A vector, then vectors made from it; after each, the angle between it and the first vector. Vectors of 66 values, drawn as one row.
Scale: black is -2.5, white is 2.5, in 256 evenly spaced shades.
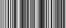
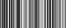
nearly opposite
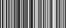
orthogonal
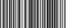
partly opposed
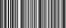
partly aligned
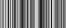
nearly parallel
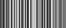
orthogonal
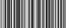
orthogonal
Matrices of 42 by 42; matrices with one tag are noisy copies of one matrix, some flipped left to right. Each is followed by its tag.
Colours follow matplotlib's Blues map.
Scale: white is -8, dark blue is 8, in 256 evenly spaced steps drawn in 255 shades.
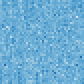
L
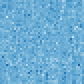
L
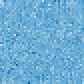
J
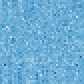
L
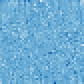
J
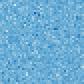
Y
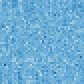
L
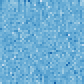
J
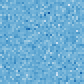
Y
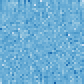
J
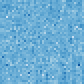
L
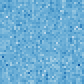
L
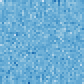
J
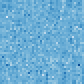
L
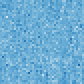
L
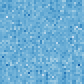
L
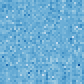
L
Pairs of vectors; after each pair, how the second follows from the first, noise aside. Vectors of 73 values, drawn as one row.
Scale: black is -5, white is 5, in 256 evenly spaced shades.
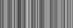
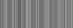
shrunk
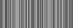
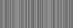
shrunk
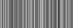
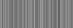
shrunk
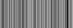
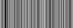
reversed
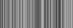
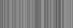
shrunk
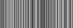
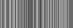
reversed
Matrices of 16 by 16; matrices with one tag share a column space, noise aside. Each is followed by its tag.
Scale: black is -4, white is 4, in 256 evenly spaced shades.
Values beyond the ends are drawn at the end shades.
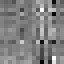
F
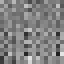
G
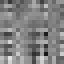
G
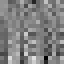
G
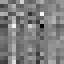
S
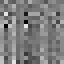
S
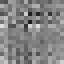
S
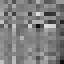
S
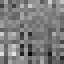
G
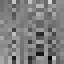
G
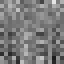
G
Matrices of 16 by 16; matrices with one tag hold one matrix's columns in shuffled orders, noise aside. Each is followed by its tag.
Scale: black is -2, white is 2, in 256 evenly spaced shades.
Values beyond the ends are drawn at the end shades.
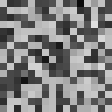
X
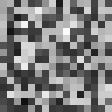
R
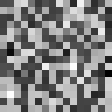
X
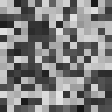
R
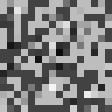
R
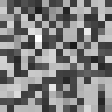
X
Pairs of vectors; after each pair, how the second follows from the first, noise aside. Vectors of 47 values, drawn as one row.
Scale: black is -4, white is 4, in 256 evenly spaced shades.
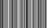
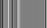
partly zeroed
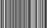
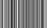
wrapped around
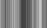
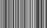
shuffled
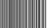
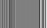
partly zeroed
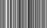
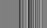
partly zeroed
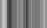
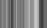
wrapped around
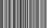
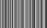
wrapped around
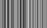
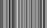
wrapped around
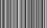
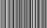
wrapped around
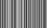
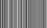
partly zeroed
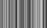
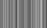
shrunk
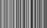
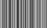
wrapped around
